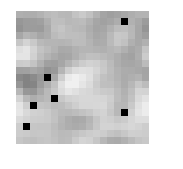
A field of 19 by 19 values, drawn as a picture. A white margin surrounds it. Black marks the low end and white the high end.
Ninth with the lowest average: middle left. Histogram: skewed, a long tail of low values. Calmest part: top middle. Average level on the scale: 70%. Lone odd cells: 6, each lower than its neighbours. Ninth with the highest average: centre.
